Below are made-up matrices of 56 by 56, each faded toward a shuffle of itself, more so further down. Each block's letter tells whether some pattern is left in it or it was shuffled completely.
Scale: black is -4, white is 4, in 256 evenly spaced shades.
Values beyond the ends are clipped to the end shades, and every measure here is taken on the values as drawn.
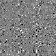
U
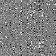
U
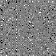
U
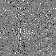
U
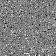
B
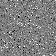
B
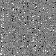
U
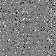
U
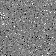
B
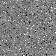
B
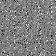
U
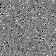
B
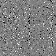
U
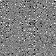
U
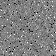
B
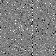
U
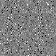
U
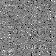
U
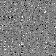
U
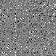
U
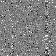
U
